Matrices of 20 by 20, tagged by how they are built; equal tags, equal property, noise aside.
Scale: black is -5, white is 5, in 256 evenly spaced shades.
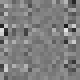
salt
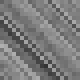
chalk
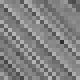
chalk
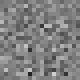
salt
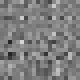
salt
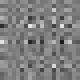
salt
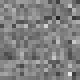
salt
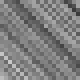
chalk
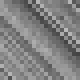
chalk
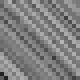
chalk
